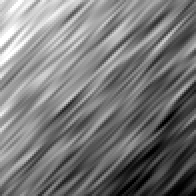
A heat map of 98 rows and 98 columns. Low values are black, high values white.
Neither half mirrors the other. Values rise toward the top left. Overall the values sit about 50% of the way up the scale. No row or column stands out. The bottom right is the ninth with the lowest average. The grain runs diagonally up to the right. The ninth with the highest average is the top left.
